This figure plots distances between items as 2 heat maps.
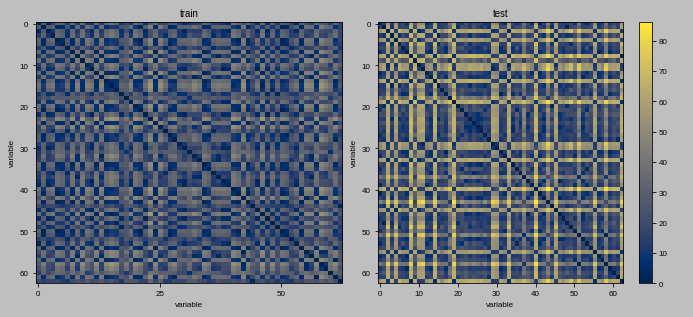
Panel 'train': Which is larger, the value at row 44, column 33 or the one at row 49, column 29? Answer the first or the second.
the first
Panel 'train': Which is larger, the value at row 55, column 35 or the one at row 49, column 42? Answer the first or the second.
the first
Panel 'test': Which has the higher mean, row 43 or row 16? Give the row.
43
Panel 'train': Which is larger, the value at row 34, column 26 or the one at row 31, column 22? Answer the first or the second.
the first
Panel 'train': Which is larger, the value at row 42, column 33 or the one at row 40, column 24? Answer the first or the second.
the first
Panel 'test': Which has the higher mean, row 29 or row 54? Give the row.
29
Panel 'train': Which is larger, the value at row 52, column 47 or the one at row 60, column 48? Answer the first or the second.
the second
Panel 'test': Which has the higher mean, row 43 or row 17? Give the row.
43
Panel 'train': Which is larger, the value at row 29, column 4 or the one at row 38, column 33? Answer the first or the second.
the first
